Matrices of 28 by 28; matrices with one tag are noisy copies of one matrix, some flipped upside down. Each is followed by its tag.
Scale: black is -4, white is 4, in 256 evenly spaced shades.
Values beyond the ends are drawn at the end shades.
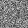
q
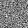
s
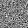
s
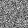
q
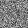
q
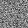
s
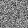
q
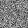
q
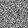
q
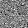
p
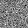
s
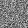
s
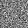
s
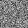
q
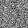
q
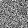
p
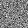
s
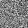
p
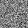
p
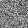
p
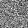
p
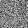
p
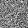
p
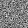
s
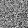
p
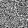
p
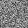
q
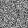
q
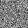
q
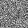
q
